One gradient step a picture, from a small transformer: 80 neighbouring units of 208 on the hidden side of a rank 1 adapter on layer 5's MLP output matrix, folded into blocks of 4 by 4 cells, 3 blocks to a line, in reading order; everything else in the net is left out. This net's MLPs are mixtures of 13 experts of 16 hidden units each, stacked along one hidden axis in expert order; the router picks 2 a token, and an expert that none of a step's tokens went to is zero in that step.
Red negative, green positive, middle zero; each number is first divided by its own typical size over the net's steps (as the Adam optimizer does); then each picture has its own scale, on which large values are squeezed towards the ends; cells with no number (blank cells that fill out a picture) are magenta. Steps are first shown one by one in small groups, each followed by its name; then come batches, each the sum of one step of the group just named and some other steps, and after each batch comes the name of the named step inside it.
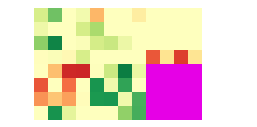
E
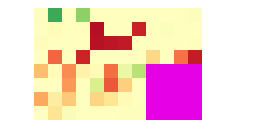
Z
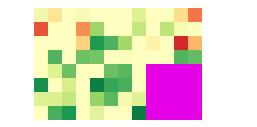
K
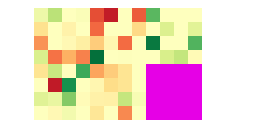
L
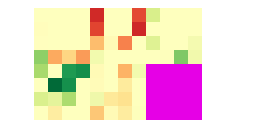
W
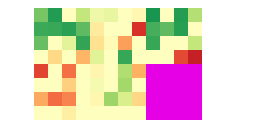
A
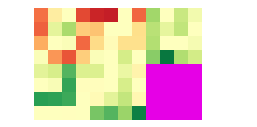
A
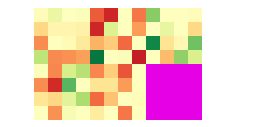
L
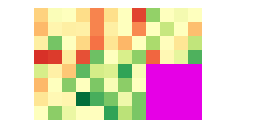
E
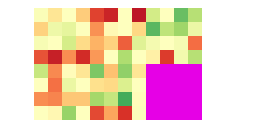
L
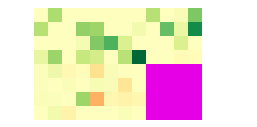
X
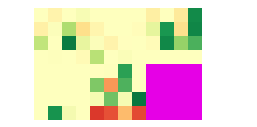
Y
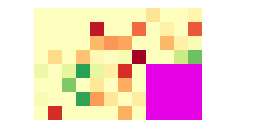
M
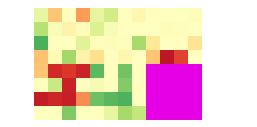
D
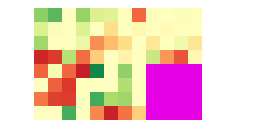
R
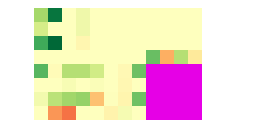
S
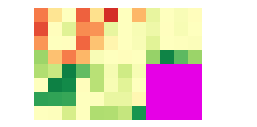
R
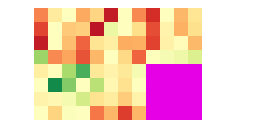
M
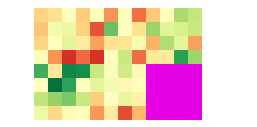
M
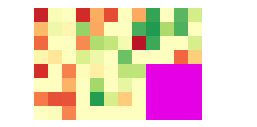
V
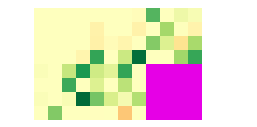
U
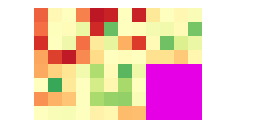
V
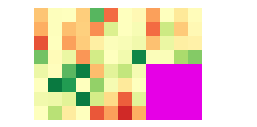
U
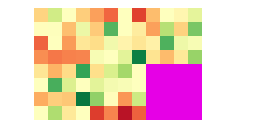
U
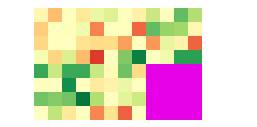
U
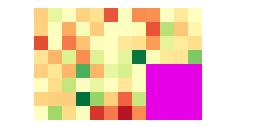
U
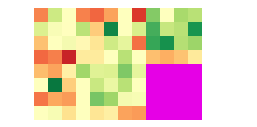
V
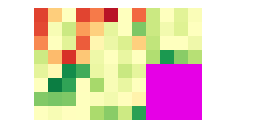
V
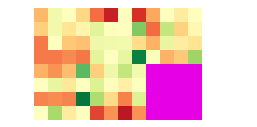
U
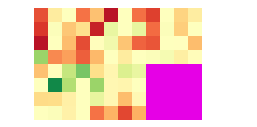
V
